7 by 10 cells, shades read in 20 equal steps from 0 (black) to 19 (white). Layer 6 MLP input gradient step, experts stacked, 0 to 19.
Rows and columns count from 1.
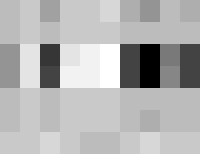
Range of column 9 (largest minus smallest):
6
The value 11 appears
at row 1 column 8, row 3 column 1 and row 4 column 1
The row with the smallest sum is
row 3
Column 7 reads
13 14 5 5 14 14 15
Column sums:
93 109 79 110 110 113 80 68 90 80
